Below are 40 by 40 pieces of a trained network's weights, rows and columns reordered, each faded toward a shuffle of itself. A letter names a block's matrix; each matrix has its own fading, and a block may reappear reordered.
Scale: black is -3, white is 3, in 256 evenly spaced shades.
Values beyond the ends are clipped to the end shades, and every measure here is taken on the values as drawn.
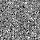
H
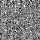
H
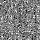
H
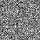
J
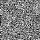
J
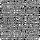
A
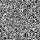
J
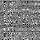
A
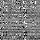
A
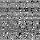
A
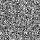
J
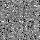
H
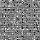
A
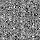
H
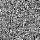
J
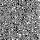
H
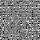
A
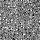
H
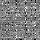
A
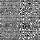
A
